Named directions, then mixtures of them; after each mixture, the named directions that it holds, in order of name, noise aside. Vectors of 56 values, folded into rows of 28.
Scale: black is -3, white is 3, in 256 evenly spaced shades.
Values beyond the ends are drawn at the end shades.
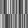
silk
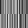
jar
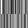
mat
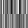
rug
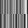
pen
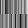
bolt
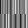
bolt, jar, pen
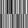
rug, silk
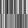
bolt, rug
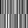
jar, pen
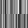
pen, rug, silk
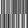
bolt, jar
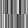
rug
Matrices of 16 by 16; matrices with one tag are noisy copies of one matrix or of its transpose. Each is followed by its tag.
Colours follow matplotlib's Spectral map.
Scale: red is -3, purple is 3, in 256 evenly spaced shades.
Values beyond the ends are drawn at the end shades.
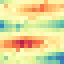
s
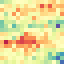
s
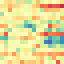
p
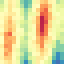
s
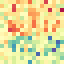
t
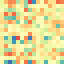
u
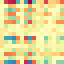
u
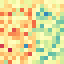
t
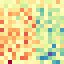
t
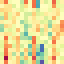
p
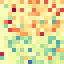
t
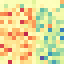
t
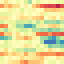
p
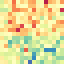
t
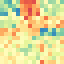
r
